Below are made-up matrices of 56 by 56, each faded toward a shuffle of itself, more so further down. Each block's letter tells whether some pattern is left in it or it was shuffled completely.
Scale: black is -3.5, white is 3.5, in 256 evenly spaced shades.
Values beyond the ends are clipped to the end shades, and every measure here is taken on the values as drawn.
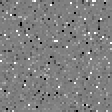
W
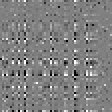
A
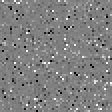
W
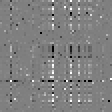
A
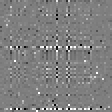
A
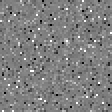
W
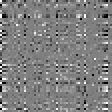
A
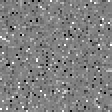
W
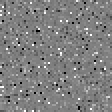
W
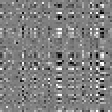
A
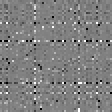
A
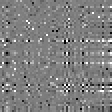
A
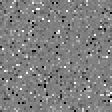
W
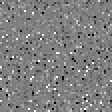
W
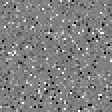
W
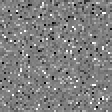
W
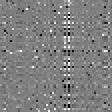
A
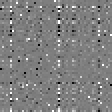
A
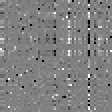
A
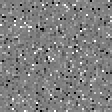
W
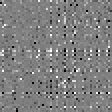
A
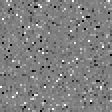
W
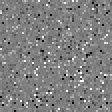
W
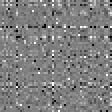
A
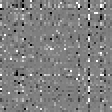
A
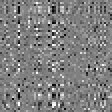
A
